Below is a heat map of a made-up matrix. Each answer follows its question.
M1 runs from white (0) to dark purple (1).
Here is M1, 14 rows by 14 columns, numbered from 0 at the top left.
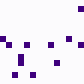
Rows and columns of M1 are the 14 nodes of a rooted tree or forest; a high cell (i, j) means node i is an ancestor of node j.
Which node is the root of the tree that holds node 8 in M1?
7
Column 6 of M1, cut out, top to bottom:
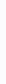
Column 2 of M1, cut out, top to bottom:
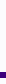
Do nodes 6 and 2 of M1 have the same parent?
no
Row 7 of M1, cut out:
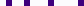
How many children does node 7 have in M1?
3
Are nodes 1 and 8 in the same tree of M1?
yes
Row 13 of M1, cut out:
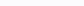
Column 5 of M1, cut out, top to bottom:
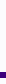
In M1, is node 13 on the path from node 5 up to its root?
no
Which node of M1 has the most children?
7
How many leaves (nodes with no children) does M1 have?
8
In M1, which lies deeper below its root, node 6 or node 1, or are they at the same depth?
node 1
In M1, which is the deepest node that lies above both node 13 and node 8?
7
